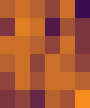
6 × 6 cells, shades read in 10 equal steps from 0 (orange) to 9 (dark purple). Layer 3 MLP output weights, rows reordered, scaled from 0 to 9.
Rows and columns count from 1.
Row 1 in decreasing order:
9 5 3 3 2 2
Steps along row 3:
same up up down up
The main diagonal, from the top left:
3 1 3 2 2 0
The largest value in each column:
6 5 7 8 4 9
